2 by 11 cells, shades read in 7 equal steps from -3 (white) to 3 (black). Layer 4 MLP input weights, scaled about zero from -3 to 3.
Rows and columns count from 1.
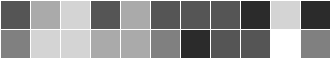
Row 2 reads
0 -2 -2 -1 -1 0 2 1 1 -3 0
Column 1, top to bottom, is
1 0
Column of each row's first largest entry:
9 7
